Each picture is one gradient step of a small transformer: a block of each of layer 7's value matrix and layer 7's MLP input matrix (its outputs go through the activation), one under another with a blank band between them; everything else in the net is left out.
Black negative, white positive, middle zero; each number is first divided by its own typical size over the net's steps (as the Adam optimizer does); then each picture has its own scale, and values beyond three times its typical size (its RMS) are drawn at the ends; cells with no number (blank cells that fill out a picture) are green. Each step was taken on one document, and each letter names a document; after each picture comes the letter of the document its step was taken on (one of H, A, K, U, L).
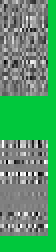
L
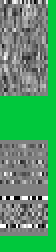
L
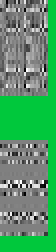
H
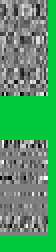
L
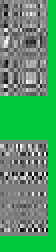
L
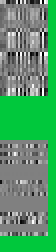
H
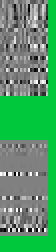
L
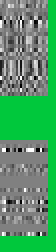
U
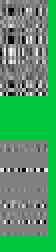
U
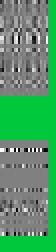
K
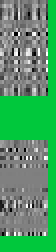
K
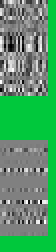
U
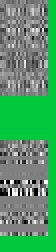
H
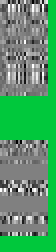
H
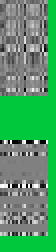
H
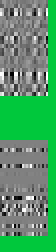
K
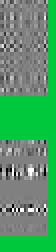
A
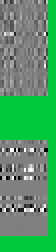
A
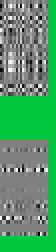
U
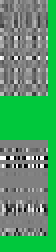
K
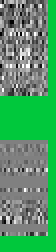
U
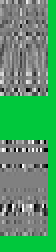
K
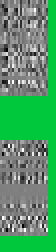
L
